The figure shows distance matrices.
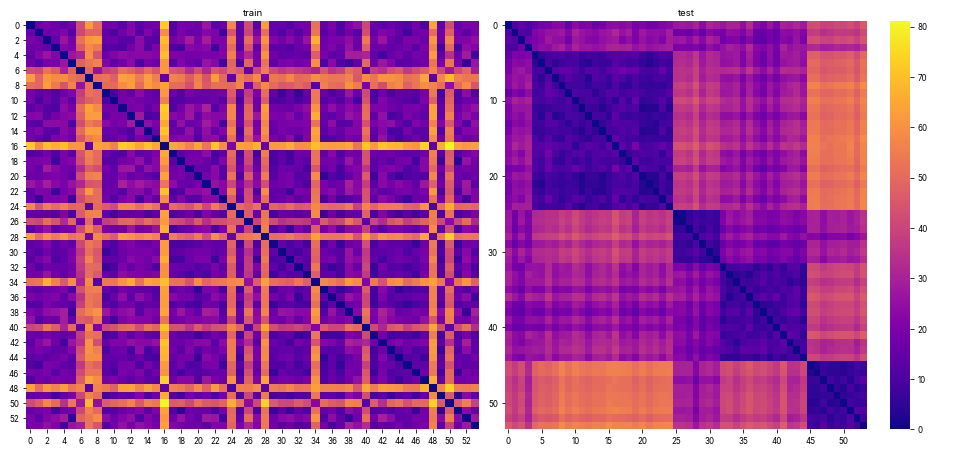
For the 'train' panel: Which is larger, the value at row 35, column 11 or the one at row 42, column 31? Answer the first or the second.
the first
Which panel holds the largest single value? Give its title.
train
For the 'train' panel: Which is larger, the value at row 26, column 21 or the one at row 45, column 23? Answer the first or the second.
the first
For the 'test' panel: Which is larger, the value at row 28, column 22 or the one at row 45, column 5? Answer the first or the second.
the second
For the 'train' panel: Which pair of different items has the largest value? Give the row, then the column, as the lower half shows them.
50, 16
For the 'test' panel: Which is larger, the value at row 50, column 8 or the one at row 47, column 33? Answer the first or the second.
the first
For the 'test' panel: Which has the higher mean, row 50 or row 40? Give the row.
50
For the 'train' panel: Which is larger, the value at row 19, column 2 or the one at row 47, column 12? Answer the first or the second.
the first
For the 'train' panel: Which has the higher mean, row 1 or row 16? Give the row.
16
